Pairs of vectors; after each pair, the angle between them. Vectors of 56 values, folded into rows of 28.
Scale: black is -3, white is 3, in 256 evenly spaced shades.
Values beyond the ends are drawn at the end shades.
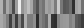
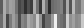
partly opposed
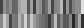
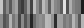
nearly opposite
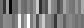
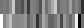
orthogonal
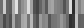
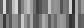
nearly parallel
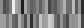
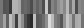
partly aligned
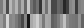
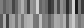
orthogonal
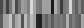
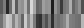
nearly parallel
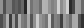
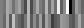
partly aligned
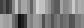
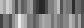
nearly opposite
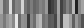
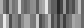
orthogonal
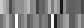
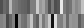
nearly opposite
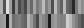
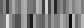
partly opposed
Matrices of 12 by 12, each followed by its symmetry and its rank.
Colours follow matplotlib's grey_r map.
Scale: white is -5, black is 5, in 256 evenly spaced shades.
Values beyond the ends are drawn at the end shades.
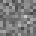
neither, full rank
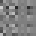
neither, rank two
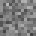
neither, full rank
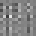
neither, rank two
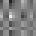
neither, rank one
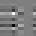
neither, rank one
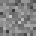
neither, full rank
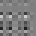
neither, rank one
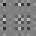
symmetric, rank one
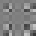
symmetric, rank one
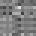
neither, rank two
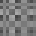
symmetric, rank one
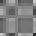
symmetric, rank one
